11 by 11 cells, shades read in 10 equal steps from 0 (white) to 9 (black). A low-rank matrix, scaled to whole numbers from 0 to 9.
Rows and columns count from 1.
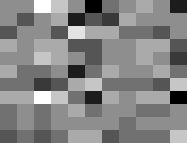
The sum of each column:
48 48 41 42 49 57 48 47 44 47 55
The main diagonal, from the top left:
4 6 4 3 4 5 5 4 5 4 2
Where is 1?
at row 3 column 5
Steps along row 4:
up down same up same down same down same up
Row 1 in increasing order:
0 2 3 4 4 4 4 4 5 8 9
